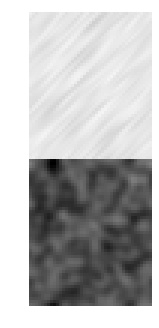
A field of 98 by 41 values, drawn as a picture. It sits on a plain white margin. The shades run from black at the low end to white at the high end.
It is made of 2 by 1 panels. Panel 1,1: very high, slanting up to the right, faint in contrast. Panel 2,1: low, blotchy.
